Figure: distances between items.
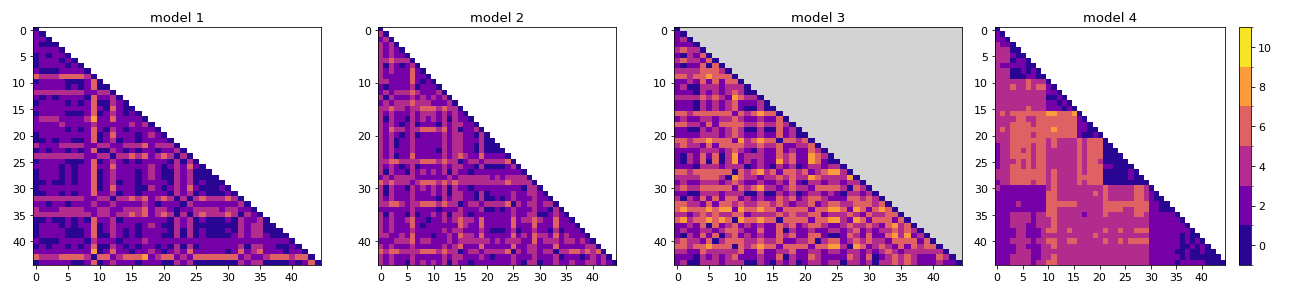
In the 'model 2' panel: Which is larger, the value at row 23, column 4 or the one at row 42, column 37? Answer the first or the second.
the second
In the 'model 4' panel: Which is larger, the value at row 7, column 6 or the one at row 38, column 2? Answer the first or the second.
the second
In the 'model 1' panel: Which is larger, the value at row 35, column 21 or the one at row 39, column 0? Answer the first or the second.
the first
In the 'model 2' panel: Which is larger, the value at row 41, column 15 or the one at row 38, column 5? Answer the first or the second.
the first
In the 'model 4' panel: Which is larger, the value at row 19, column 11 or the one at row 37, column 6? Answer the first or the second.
the first
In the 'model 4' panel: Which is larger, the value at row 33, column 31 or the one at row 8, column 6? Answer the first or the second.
the first
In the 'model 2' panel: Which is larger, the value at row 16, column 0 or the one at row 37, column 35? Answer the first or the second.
the first
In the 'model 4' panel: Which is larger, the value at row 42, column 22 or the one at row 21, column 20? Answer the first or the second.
the second
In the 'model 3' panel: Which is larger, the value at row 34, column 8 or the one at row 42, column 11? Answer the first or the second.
the first
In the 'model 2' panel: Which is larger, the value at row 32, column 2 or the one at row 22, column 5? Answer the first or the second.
the first
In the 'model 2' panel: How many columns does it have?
45
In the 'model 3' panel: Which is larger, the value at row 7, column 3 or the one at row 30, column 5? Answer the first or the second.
the second
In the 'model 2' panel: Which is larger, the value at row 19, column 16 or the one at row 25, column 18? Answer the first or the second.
the second
